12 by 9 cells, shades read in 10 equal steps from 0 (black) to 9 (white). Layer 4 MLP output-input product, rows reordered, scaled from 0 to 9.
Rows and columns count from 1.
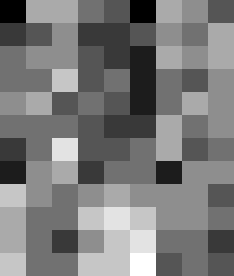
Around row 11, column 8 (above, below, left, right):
5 4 4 2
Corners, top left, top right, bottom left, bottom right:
0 3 7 3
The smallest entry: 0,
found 2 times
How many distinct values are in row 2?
5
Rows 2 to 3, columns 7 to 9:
5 4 6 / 6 5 6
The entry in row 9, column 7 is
5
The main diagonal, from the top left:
0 3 5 3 3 2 6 5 3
